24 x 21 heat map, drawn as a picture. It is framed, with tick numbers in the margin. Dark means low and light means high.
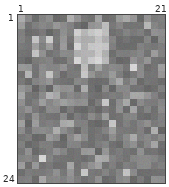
Odd rows or columns: none. Mirror symmetry: none. Average level on the scale: 50%. Ninth with the highest average: top middle. Stripes: none. Histogram: skewed, a long tail of high values. Odd patch: higher, in the top middle.
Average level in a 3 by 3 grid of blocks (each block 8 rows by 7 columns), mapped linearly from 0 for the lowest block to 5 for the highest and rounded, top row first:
150
100
000
